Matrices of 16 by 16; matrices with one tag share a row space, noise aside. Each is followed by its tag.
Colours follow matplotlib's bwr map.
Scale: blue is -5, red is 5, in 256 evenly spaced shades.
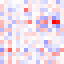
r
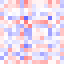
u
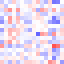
r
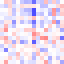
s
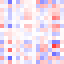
r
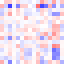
r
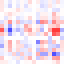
r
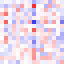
s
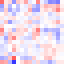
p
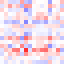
u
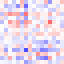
u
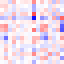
s
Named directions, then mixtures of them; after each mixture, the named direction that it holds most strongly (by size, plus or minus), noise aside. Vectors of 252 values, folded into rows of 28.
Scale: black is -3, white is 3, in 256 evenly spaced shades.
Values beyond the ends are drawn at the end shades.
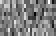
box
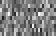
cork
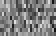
box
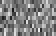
cork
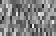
cork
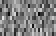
cork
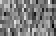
box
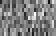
box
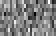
box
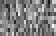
box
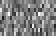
cork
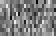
box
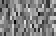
cork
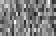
box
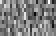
box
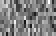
box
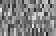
cork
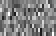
cork
